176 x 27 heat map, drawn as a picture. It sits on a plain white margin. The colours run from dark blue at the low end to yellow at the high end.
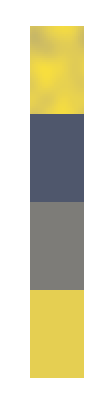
It is made of 4 by 1 panels. Panel 1,1: very high, smooth, faint in contrast. Panel 2,1: low, flat. Panel 3,1: middling, flat. Panel 4,1: very high, flat.
